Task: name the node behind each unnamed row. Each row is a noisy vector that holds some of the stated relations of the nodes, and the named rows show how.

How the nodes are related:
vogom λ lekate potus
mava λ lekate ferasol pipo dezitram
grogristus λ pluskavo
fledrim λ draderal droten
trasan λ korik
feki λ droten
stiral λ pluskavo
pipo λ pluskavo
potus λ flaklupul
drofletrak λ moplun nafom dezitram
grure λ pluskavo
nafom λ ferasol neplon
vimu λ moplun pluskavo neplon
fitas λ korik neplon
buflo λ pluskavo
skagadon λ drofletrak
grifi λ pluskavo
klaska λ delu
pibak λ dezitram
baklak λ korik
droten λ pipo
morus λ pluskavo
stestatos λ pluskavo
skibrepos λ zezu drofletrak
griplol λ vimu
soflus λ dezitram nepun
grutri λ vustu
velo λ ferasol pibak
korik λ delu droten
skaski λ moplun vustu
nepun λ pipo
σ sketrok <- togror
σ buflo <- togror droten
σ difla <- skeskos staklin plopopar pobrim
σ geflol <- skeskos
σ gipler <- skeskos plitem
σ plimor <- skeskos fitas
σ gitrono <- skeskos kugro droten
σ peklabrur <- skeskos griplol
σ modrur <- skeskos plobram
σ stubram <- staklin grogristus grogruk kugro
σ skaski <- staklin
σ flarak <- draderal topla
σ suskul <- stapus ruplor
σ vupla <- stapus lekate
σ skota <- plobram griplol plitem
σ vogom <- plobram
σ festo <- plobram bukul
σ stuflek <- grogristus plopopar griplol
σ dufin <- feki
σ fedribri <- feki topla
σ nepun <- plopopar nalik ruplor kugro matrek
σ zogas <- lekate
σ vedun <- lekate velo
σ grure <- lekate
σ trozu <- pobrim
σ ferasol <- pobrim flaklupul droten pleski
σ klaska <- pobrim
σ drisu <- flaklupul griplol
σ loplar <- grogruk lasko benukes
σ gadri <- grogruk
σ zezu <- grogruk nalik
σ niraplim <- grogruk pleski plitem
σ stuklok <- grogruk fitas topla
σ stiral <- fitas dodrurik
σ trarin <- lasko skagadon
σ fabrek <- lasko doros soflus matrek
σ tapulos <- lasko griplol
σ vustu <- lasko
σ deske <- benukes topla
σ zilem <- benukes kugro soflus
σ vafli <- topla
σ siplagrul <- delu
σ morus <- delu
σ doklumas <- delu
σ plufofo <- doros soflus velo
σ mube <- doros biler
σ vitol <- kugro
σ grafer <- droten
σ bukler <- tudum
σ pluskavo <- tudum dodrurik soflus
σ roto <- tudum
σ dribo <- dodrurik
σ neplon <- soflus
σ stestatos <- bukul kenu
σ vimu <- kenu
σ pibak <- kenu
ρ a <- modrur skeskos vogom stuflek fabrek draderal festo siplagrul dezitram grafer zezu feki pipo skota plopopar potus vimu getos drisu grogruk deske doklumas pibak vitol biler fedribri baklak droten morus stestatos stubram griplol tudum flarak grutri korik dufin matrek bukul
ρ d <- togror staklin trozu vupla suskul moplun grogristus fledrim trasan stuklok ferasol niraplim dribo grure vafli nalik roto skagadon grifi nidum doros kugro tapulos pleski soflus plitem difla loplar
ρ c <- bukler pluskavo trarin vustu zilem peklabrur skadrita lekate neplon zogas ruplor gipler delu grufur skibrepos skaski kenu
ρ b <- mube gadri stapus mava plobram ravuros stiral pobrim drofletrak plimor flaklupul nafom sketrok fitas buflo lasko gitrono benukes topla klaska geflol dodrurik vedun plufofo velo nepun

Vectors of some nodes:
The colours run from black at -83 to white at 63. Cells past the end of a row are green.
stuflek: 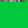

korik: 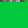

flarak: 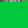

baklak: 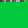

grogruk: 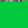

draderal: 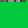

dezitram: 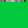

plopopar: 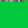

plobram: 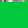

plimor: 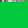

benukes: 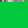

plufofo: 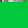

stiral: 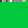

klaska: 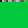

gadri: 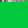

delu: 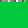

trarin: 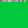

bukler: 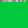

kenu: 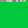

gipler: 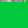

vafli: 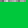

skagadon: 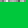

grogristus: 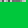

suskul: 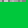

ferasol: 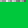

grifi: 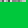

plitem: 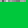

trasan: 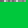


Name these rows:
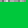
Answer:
nidum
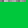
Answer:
loplar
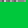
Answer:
fledrim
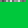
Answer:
vogom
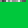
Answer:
potus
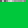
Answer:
ravuros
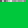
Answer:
mava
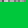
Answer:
doros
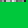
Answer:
zezu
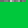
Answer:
pipo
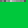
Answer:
pibak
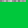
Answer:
pluskavo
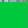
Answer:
trozu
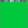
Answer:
biler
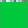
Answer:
lekate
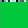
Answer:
grutri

